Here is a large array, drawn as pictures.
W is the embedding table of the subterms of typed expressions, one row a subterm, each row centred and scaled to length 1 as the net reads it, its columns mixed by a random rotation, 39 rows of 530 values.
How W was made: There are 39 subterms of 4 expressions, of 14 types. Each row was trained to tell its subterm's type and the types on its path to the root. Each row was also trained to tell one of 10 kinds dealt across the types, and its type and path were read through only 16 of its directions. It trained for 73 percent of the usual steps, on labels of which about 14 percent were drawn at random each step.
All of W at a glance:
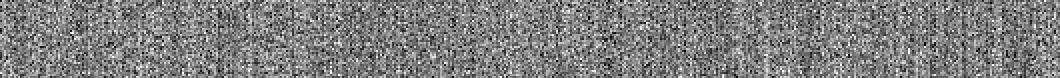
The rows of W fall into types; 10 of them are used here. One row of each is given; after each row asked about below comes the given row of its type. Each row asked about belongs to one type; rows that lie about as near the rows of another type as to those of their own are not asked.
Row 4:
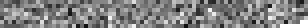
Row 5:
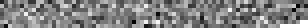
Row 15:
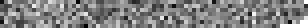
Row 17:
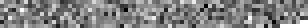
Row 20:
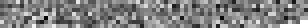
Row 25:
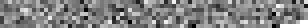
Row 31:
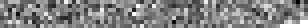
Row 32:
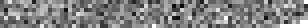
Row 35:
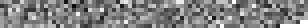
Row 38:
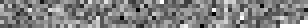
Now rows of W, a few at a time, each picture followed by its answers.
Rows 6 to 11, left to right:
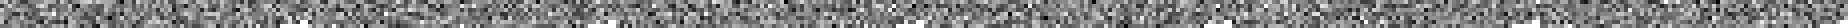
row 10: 15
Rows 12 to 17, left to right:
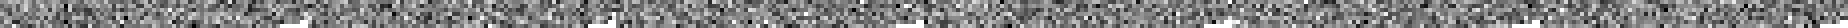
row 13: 20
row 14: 5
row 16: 35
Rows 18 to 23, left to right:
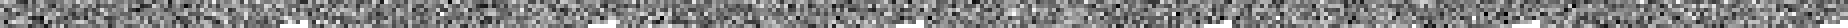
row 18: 31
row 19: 31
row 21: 17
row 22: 17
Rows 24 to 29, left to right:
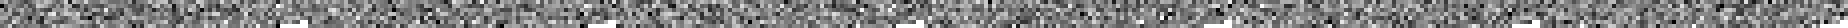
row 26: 5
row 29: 32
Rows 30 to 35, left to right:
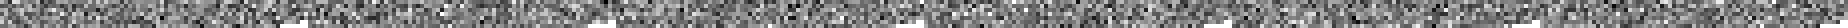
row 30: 20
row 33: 38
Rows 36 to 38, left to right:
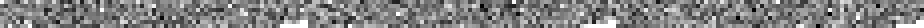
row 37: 32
